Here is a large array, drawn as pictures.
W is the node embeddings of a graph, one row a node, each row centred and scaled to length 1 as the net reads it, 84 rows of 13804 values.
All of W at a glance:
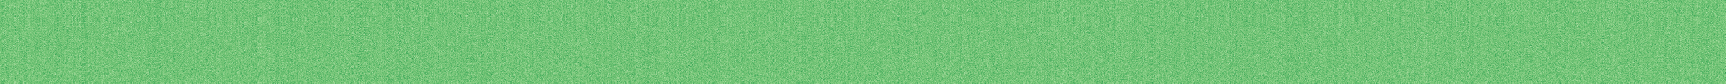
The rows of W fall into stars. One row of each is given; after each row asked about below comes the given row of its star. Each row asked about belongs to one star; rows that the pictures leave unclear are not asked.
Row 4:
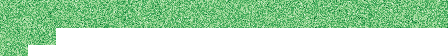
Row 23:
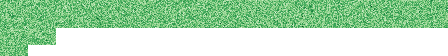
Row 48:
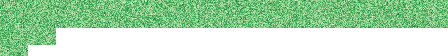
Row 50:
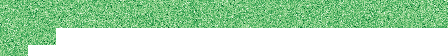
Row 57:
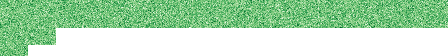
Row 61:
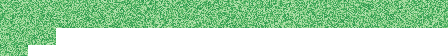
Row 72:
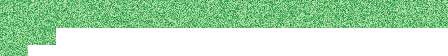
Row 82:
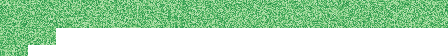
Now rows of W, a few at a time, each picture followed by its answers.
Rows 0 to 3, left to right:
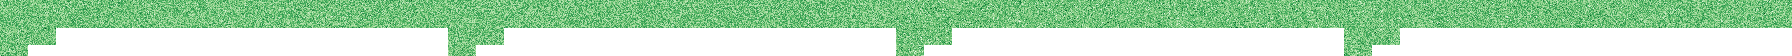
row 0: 72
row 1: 50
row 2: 57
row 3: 23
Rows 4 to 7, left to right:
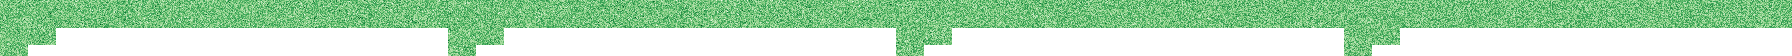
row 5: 23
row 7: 4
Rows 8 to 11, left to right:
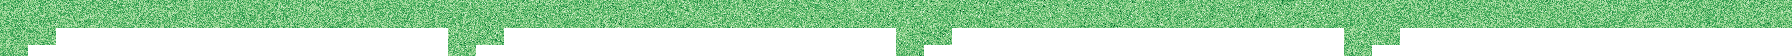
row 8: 57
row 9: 61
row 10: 72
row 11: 72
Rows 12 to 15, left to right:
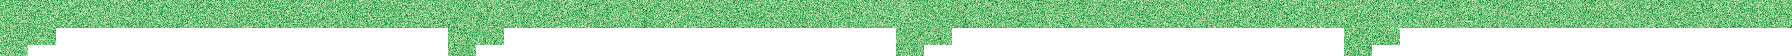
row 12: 50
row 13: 50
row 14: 23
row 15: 57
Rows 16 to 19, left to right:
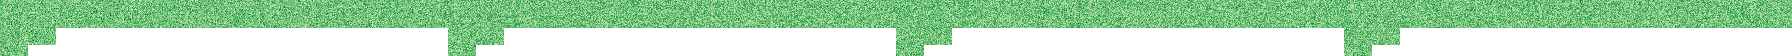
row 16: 57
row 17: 23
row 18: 82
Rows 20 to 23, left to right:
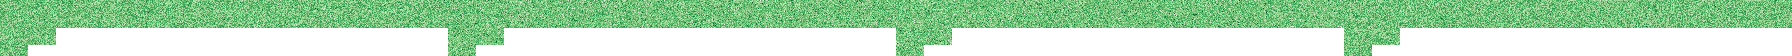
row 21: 4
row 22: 50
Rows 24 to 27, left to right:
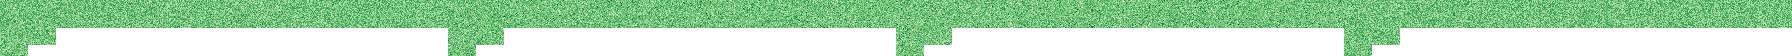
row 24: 4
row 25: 23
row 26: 50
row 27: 57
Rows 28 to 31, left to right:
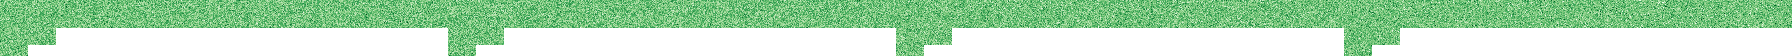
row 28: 72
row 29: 57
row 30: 61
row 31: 82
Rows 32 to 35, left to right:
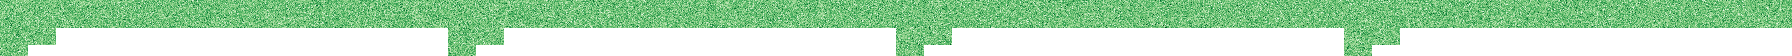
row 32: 57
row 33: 57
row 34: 72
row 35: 4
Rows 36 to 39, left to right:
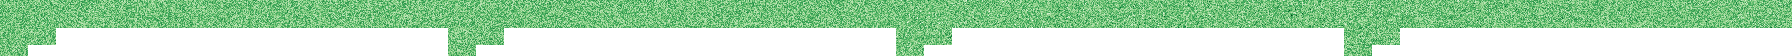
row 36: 48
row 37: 72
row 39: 23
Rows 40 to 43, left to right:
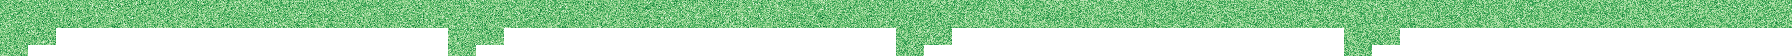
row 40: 61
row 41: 61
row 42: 48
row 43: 23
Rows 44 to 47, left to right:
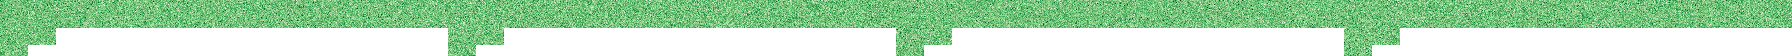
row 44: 82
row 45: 61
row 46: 48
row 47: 4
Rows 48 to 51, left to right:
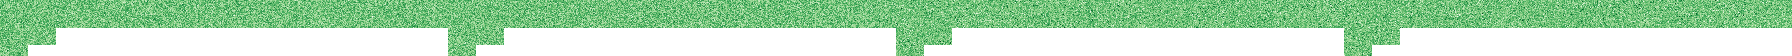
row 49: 4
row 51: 23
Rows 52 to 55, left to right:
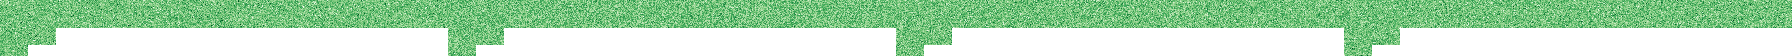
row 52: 82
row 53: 4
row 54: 61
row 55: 23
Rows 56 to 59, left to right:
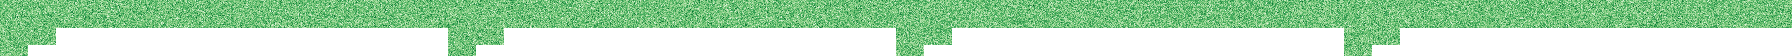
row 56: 61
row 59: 61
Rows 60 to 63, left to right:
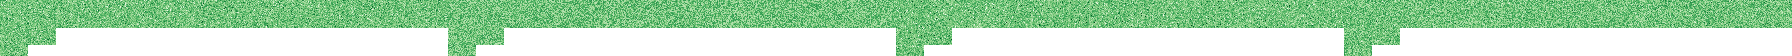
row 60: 4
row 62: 48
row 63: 82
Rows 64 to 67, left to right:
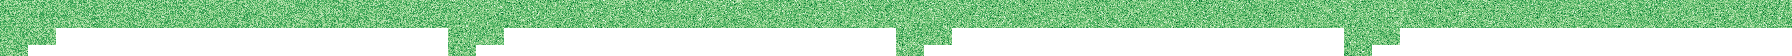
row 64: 23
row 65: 4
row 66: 50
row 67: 57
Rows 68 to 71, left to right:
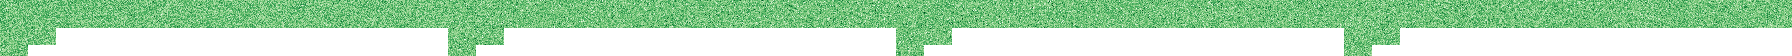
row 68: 23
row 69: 72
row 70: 82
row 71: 61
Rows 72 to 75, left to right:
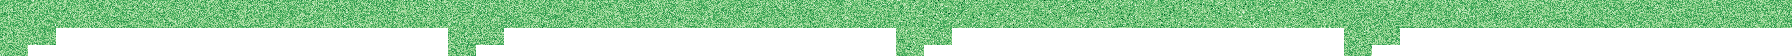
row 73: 72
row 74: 72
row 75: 4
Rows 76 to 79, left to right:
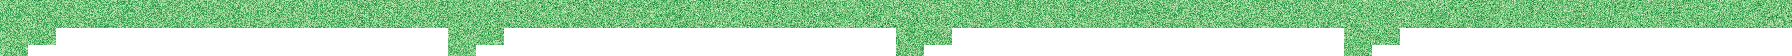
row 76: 4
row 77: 61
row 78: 57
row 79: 61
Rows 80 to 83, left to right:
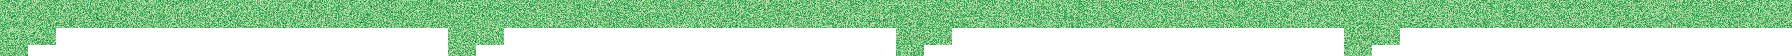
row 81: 48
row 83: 82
